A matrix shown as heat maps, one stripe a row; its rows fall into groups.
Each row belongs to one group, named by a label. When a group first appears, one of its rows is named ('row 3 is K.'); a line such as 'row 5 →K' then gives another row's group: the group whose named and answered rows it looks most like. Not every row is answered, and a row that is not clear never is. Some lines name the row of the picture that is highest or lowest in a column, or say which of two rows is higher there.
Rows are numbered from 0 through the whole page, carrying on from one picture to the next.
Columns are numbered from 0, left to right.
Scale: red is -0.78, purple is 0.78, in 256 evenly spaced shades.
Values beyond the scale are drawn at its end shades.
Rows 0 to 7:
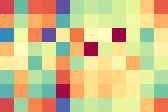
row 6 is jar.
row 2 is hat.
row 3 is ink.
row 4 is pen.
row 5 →jar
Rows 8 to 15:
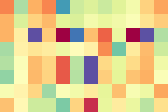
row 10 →pen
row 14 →hat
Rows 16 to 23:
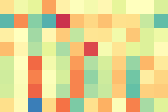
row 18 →pen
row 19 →ink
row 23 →pen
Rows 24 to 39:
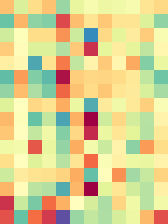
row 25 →jar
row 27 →ink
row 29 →jar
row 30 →jar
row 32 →ink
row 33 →ink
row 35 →ink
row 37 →ink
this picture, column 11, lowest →39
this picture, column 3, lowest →39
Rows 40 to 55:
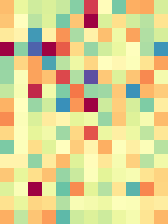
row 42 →pen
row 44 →hat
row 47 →ink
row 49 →ink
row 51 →pen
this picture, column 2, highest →43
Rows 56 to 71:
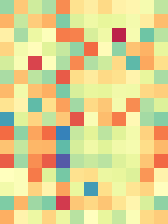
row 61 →jar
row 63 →pen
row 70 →jar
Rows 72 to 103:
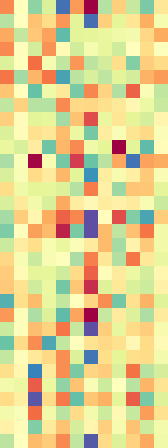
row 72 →ink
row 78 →pen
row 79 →jar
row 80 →ink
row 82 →hat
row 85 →pen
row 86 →jar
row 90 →pen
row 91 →ink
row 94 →ink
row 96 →hat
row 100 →pen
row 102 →pen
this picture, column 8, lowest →82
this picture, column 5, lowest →83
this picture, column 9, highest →83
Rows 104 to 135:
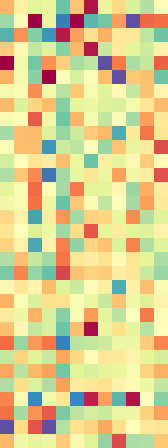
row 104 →ink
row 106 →jar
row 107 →ink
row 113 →hat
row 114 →hat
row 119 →pen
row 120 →ink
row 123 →jar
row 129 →jar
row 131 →jar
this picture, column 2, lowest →105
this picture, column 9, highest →105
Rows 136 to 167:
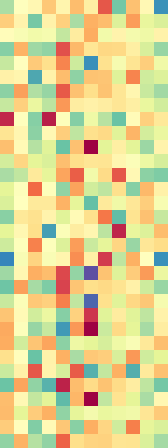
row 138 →ink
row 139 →jar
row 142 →jar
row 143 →jar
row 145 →pen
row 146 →ink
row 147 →jar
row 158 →ink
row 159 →ink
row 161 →pen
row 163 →jar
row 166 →pen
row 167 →jar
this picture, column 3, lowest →144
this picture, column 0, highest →154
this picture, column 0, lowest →144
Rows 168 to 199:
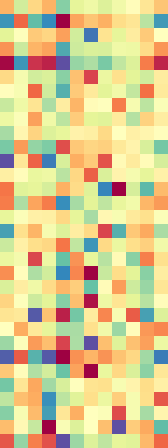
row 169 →jar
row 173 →ink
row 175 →hat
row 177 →hat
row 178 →jar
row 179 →hat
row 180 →ink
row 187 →ink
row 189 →ink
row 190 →pen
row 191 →hat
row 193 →jar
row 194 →ink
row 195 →hat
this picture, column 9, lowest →190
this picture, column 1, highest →172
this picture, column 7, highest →181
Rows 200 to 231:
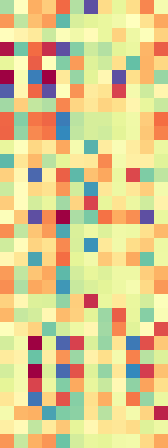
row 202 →hat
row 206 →hat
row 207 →jar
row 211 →hat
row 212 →pen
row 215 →pen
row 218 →pen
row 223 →hat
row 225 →pen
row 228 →pen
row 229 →hat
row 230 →pen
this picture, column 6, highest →200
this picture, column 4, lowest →215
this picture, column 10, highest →215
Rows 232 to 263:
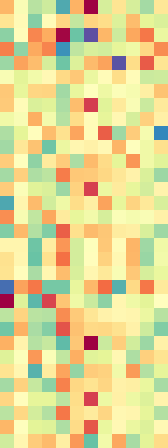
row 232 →ink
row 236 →hat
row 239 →ink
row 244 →jar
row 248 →jar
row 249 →pen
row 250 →pen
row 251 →pen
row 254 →jar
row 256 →ink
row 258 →pen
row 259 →jar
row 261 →jar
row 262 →ink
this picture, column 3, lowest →253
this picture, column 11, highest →241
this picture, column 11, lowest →235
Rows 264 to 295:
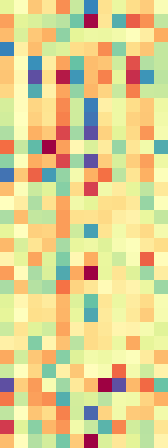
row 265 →pen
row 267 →hat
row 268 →pen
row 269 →pen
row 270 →pen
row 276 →hat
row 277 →ink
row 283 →ink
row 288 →pen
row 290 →hat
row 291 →hat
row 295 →ink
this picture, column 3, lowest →274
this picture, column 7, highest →294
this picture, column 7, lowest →291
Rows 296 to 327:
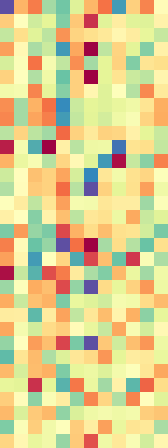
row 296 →hat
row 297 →ink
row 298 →jar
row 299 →ink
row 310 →pen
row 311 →pen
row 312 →jar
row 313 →ink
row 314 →pen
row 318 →pen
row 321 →hat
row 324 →pen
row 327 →ink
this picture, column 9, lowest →314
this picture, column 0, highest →296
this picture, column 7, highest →307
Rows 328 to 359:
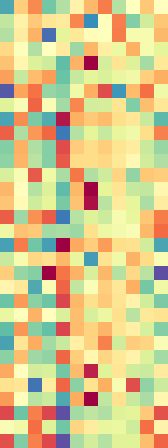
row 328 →hat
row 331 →pen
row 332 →ink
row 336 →jar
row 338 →jar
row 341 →ink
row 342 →ink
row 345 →jar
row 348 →pen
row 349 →jar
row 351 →jar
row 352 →hat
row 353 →jar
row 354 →ink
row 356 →ink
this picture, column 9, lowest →355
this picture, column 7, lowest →334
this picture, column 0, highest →334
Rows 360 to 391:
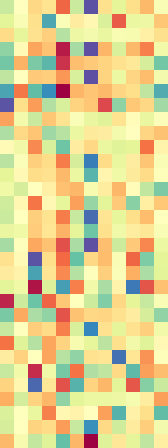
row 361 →hat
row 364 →jar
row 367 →hat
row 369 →hat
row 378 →pen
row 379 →pen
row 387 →pen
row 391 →ink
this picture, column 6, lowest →391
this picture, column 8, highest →385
